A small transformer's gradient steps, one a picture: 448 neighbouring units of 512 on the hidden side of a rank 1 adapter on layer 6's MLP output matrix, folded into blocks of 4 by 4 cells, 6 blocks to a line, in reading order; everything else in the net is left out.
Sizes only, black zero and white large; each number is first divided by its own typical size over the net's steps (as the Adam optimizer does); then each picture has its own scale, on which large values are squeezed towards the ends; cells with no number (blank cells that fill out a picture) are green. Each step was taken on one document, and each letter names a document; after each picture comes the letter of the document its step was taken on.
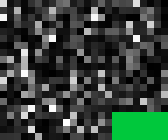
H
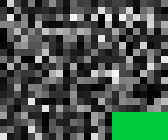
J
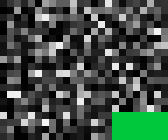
J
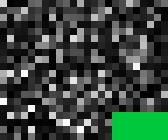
H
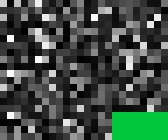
H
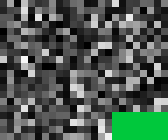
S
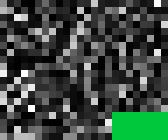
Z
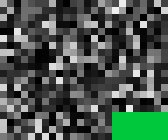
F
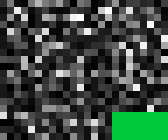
J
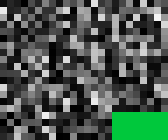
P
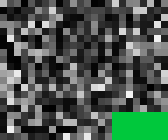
S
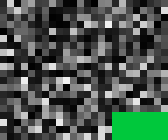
F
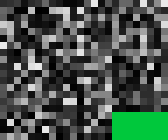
P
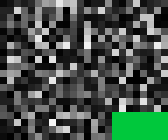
J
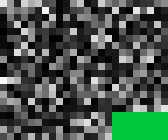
S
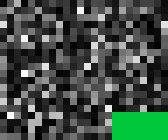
Z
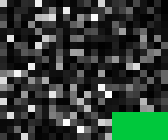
H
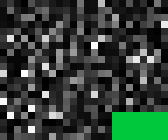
Z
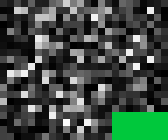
H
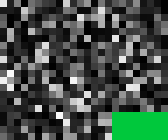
H
